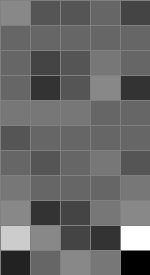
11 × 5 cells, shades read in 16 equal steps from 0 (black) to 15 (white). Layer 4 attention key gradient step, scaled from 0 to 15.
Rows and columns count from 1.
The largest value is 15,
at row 10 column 5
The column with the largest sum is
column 1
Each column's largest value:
12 8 8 8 15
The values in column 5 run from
0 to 15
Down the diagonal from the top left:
8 6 5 8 6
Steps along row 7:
down up up down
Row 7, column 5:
5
